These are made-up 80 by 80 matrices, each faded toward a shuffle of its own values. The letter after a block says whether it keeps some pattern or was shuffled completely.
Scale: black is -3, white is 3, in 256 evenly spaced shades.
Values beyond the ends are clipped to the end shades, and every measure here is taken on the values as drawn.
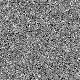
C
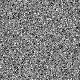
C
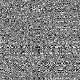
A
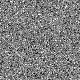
C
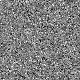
C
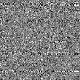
A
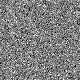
C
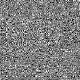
A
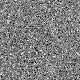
C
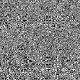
A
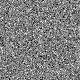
C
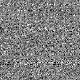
A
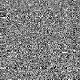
A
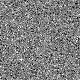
C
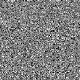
A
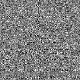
A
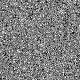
C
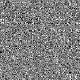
A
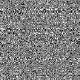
A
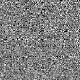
A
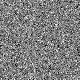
C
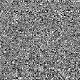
A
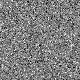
C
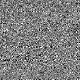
A
